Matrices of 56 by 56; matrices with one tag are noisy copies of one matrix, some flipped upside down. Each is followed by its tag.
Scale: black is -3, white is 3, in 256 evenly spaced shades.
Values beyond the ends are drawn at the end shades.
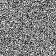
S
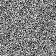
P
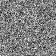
P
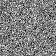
P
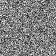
S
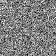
S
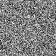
P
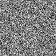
P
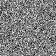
P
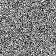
S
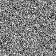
P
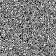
S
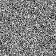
P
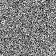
S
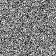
S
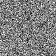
S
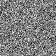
P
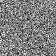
S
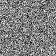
S
